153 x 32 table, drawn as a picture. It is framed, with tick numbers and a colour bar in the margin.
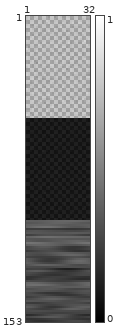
It is made of 3 by 1 panels. Panel 1,1: high, checkered. Panel 2,1: very low, checkered, faint in contrast. Panel 3,1: low, streaked across.
